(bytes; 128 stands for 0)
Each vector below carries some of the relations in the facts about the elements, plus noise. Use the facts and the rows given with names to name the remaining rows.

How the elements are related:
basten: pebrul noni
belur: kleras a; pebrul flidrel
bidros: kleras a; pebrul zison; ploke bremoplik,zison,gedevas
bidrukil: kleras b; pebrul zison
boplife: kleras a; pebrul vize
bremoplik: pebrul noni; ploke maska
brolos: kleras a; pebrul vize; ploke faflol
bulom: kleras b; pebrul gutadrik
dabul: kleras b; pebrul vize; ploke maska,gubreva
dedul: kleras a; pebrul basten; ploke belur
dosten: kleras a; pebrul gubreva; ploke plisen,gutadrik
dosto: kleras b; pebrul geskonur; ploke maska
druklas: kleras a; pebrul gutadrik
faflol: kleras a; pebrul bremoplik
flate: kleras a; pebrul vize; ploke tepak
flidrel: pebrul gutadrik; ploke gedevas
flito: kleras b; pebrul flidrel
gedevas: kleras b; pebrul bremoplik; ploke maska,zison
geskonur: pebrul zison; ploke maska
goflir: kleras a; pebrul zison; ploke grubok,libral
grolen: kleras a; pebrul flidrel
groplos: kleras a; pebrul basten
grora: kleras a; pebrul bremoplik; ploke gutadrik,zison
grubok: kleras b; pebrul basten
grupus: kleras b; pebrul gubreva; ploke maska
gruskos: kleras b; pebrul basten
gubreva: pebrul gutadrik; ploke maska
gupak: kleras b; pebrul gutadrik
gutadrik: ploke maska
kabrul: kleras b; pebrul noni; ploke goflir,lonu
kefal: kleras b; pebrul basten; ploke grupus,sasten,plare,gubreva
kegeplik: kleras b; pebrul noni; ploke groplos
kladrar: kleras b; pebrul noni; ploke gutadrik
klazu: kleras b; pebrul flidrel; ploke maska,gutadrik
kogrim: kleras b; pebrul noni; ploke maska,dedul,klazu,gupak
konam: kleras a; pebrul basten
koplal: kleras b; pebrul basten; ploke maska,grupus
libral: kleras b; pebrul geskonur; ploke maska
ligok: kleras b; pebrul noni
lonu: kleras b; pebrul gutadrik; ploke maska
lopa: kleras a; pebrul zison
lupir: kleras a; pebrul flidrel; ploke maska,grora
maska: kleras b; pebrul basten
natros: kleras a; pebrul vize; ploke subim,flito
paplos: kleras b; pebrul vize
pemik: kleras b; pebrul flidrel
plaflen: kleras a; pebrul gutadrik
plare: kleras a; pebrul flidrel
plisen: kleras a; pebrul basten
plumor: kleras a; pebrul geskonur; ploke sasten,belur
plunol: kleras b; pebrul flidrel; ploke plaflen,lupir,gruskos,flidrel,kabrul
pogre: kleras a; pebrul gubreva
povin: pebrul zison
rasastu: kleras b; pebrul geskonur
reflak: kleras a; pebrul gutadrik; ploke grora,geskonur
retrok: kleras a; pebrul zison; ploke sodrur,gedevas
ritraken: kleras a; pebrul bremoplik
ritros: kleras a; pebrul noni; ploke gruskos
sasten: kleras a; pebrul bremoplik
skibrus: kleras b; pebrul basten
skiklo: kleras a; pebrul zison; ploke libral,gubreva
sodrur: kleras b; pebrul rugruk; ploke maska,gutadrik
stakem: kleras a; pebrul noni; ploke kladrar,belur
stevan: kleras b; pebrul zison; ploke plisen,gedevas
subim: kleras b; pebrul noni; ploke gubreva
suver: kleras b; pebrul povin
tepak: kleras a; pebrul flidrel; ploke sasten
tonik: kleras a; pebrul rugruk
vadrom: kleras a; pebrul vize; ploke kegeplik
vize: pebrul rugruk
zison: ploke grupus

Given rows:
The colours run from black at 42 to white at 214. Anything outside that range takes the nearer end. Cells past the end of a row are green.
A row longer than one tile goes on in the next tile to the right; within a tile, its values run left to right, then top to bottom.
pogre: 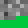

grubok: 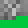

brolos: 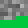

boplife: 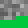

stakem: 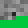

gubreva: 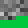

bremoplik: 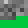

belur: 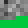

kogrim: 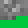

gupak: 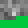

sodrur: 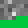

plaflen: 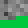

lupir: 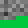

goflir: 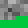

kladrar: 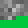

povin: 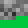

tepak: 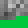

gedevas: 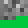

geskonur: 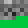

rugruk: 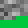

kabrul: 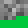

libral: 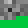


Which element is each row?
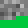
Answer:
flate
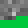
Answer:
lonu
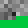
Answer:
sasten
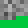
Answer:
groplos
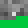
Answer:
plunol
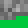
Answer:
suver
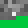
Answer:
klazu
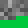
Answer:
gutadrik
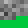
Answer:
noni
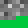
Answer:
dosten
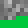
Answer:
stevan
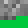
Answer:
koplal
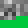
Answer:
zison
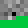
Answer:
plumor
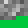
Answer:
subim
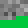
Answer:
lopa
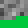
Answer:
paplos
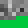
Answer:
flidrel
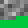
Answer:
dabul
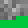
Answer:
ligok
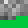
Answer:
kefal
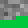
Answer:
tonik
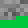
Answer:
skiklo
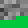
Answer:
vize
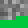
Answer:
vadrom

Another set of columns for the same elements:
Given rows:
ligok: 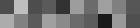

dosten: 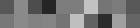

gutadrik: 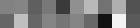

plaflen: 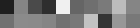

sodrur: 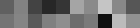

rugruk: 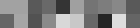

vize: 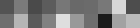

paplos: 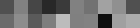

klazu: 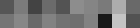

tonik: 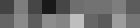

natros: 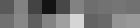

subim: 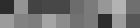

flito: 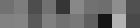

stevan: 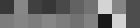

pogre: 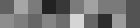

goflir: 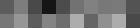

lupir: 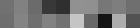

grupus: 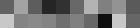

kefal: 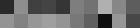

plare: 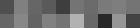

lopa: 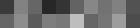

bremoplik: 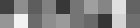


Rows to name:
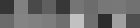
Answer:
tepak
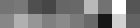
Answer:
gubreva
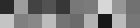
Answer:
gedevas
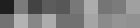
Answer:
grora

